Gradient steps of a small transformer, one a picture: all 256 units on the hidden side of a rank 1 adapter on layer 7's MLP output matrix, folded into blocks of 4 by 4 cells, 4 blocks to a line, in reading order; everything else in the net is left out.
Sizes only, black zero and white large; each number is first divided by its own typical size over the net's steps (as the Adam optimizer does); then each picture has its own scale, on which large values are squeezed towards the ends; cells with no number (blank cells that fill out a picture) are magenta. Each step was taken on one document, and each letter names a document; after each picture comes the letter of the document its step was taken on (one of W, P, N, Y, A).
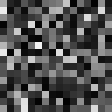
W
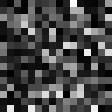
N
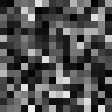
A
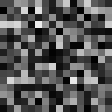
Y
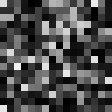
W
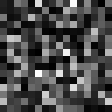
N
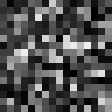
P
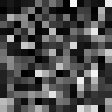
N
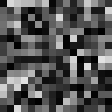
Y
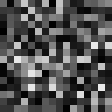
W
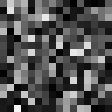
Y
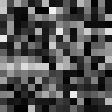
W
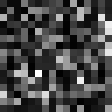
N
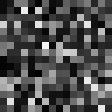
Y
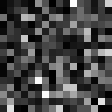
N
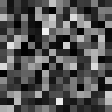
W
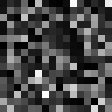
N
